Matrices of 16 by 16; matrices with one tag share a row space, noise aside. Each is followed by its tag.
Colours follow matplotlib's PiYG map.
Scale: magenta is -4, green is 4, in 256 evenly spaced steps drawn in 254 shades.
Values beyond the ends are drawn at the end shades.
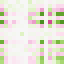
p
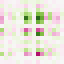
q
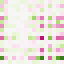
p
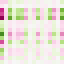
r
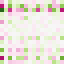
r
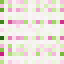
r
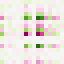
q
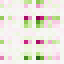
q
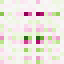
q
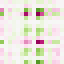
q
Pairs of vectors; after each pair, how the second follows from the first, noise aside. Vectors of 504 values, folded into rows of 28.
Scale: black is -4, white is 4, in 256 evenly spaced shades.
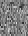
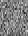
shuffled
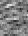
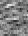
copied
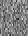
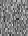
copied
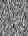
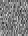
shuffled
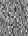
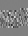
partly zeroed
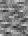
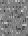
partly zeroed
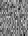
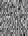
copied
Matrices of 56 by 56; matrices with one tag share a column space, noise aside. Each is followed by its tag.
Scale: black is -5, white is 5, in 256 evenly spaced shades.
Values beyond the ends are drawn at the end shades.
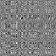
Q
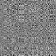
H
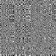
H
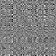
H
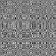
Q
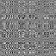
Q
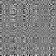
H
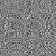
Q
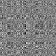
Q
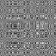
Q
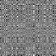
H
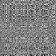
H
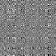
H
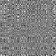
H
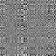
H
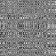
Q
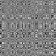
Q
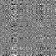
H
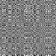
H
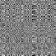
H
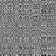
H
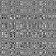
Q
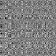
Q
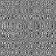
Q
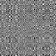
H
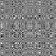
Q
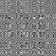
Q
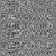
Q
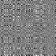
H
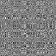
Q
